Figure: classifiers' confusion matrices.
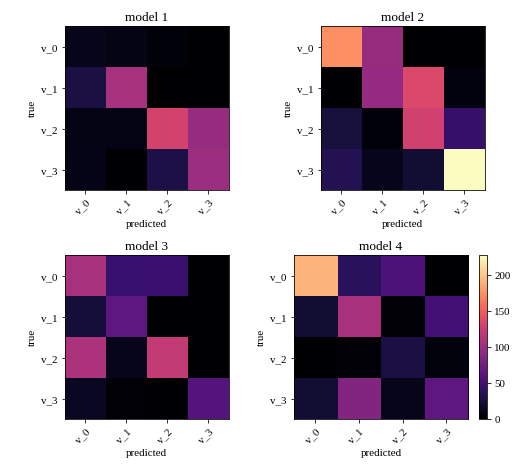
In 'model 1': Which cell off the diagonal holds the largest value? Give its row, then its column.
v_2, v_3
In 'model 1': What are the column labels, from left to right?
v_0, v_1, v_2, v_3
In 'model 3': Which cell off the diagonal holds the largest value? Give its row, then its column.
v_2, v_0
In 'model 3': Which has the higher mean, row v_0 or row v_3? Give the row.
v_0
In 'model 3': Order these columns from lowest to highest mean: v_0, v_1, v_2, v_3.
v_3, v_1, v_2, v_0
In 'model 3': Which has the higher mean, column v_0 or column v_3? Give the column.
v_0
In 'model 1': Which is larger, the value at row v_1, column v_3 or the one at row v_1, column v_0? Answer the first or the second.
the second
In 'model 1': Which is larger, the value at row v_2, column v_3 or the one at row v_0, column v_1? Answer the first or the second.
the first
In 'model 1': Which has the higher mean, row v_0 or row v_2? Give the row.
v_2
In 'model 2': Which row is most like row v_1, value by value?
v_2
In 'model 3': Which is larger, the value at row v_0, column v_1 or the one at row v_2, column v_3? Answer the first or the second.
the first
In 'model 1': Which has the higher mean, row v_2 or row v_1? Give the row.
v_2
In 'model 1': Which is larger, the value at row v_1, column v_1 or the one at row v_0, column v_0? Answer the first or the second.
the first
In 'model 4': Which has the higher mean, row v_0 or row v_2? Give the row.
v_0
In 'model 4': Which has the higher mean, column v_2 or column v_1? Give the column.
v_1
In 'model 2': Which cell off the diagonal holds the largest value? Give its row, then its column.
v_1, v_2
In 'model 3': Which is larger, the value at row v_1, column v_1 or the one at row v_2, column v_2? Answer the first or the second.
the second
